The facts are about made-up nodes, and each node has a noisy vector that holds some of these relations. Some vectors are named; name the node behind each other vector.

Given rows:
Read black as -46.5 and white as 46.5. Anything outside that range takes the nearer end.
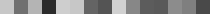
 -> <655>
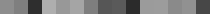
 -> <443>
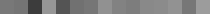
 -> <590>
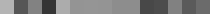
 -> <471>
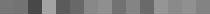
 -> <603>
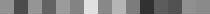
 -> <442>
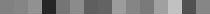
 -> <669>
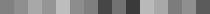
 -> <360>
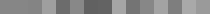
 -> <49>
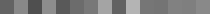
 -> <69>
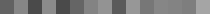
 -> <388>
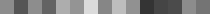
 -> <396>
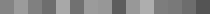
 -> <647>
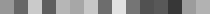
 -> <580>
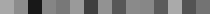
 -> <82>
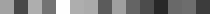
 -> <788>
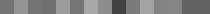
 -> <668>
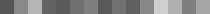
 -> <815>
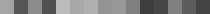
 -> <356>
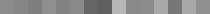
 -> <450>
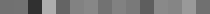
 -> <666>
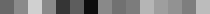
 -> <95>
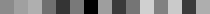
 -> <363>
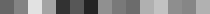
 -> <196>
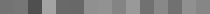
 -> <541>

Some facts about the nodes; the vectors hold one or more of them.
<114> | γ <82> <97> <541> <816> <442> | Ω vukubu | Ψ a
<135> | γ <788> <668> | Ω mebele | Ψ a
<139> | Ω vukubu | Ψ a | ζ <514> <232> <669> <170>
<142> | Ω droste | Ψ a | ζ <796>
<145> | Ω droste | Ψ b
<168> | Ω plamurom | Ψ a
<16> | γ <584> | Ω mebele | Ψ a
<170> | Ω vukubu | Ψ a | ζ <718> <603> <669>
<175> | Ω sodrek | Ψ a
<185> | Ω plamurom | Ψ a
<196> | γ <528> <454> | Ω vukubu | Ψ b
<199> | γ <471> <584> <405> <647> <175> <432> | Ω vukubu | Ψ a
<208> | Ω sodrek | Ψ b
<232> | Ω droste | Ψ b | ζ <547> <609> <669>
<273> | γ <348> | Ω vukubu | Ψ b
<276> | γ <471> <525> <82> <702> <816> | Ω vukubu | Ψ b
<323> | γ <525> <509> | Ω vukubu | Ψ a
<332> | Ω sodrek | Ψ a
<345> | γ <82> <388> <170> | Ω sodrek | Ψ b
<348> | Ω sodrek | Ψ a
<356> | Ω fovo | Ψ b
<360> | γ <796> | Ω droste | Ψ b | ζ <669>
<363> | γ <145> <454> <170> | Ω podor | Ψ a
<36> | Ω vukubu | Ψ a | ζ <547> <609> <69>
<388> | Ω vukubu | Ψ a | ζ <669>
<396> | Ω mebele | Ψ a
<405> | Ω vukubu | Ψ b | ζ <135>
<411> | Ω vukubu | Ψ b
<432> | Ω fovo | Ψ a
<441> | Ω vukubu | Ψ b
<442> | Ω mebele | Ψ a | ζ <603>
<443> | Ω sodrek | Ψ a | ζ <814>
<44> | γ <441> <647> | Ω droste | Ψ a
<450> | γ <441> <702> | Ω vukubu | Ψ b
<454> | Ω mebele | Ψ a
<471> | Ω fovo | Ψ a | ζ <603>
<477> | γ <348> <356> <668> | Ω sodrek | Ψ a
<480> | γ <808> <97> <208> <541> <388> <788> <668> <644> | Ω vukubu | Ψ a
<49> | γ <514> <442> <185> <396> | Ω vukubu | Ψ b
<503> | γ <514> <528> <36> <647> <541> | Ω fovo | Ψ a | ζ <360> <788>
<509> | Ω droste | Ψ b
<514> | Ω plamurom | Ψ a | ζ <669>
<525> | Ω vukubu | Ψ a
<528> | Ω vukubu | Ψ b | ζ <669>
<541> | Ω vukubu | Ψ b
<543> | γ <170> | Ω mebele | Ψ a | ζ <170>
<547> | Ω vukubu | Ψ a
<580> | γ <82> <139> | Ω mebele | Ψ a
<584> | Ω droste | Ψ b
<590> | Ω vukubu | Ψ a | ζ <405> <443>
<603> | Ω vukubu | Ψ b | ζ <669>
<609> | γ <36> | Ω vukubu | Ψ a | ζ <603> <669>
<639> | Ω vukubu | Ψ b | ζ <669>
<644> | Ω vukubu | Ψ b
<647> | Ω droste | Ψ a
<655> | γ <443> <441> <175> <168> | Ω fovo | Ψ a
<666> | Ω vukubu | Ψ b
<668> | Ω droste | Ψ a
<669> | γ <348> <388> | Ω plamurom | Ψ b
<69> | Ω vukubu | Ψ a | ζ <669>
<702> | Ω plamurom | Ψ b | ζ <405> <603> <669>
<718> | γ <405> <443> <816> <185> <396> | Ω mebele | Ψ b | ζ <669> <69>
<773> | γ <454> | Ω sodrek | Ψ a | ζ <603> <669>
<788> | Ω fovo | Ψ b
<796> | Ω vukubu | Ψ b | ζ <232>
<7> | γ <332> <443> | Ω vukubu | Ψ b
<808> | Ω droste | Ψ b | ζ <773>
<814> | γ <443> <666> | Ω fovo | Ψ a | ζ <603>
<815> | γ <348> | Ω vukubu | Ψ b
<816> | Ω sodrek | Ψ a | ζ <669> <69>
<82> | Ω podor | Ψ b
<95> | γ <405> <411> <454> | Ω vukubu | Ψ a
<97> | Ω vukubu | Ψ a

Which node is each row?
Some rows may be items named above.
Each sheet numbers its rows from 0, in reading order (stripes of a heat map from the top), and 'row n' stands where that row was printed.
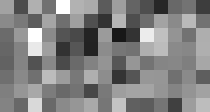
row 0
<788>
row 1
<7>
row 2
<773>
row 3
<196>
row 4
<388>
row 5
<208>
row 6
<199>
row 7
<543>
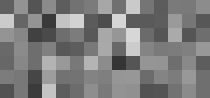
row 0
<547>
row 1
<814>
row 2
<514>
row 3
<36>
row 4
<208>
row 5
<441>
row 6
<796>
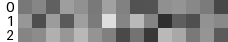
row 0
<145>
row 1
<442>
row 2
<360>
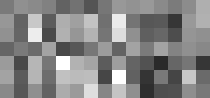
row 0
<323>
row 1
<580>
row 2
<16>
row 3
<528>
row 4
<788>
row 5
<718>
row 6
<396>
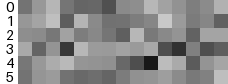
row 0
<609>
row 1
<44>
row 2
<276>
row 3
<432>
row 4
<345>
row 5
<480>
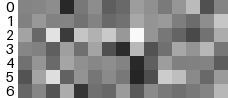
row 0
<669>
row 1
<114>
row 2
<135>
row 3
<7>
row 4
<332>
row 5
<477>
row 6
<170>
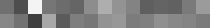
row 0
<454>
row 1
<405>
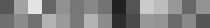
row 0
<477>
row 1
<208>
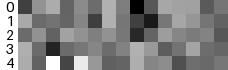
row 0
<348>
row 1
<808>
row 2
<332>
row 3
<702>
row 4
<503>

